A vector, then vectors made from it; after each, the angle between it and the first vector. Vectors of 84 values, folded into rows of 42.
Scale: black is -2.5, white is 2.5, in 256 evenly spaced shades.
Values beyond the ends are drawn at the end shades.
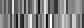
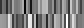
partly aligned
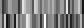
orthogonal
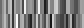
nearly opposite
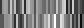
orthogonal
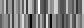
nearly opposite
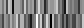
nearly opposite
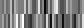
nearly opposite
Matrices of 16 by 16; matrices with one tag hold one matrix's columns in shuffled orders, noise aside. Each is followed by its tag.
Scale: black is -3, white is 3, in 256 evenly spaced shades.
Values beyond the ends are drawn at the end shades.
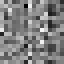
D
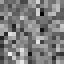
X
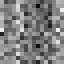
D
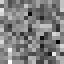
X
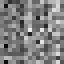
D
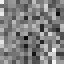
X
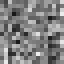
X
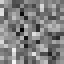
X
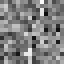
X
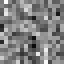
X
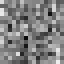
X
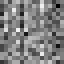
D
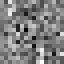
X
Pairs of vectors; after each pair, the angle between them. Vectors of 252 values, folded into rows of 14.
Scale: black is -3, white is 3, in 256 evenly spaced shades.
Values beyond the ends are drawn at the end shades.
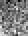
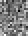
partly aligned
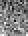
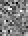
orthogonal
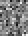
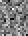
partly opposed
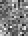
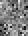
nearly opposite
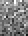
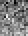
nearly opposite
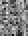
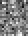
nearly opposite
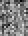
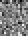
partly aligned
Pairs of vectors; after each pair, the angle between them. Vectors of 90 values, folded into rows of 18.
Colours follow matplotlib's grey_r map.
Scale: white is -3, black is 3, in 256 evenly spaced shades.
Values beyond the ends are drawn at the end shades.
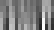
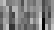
nearly opposite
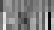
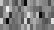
orthogonal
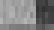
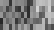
partly opposed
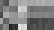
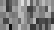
partly aligned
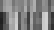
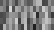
partly aligned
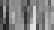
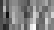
nearly parallel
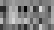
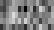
nearly parallel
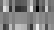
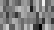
partly opposed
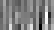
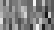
partly opposed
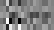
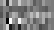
nearly opposite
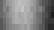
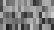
orthogonal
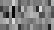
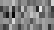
nearly parallel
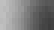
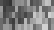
partly opposed
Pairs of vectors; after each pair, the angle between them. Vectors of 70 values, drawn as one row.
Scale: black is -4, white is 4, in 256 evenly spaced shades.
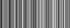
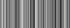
orthogonal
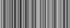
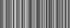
nearly opposite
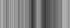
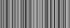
orthogonal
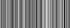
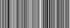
partly opposed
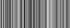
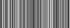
partly aligned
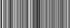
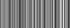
orthogonal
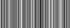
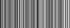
partly opposed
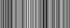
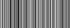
orthogonal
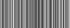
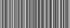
nearly parallel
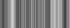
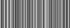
orthogonal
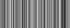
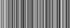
partly opposed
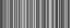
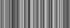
orthogonal
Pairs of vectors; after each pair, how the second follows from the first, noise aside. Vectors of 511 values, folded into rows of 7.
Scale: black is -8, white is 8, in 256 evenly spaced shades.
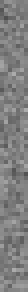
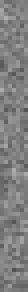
negated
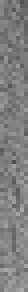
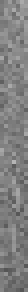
negated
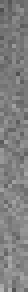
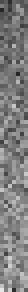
scaled up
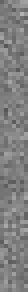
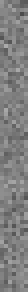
negated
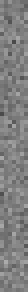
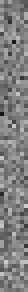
scaled up
